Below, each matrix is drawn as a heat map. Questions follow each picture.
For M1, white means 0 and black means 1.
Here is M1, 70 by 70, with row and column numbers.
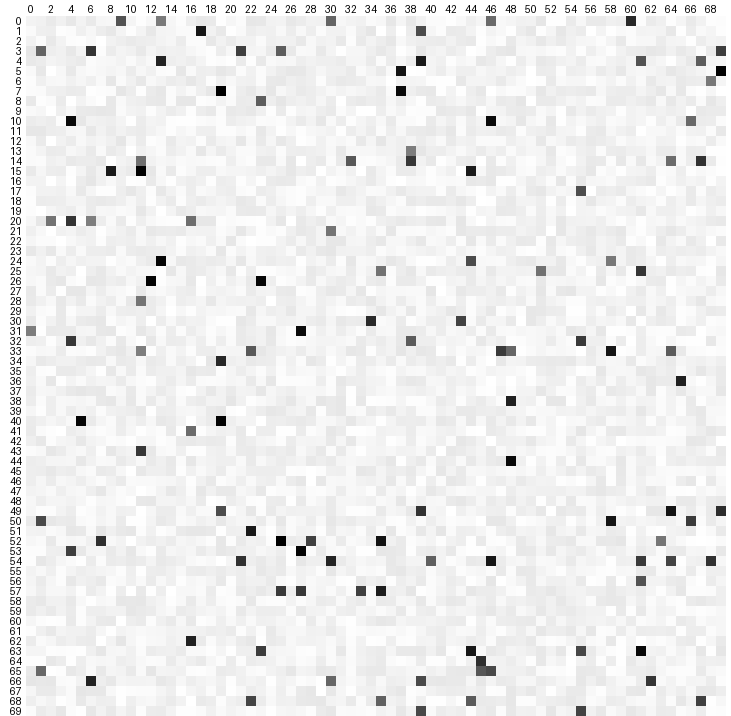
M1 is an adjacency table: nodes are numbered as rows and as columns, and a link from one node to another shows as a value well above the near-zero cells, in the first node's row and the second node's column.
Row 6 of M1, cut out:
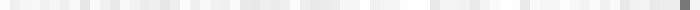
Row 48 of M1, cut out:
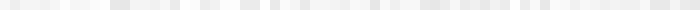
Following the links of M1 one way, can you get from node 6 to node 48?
yes
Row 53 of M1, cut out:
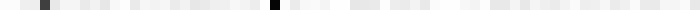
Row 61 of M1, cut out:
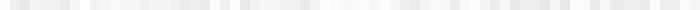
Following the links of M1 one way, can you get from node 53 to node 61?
yes
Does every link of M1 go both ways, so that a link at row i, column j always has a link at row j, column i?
no
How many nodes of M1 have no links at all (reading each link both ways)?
4
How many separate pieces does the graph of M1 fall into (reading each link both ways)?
5
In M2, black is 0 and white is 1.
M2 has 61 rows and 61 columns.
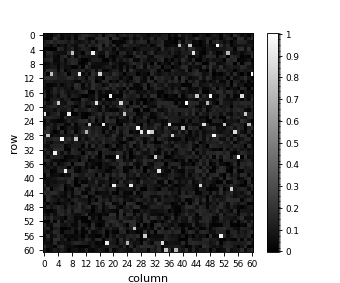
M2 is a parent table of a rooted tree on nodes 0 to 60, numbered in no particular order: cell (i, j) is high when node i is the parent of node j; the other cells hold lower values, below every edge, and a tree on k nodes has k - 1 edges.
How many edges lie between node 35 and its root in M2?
2
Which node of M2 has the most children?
25
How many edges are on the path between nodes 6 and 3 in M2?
3
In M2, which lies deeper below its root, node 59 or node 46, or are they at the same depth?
the same depth
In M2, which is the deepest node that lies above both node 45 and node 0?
42
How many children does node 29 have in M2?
2
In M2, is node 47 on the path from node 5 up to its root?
no
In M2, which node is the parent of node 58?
22
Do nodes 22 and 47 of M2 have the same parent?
yes
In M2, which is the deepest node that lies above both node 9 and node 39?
3
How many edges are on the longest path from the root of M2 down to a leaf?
20
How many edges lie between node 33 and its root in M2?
3
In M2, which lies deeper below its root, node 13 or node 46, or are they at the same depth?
the same depth
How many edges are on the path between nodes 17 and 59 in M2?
2
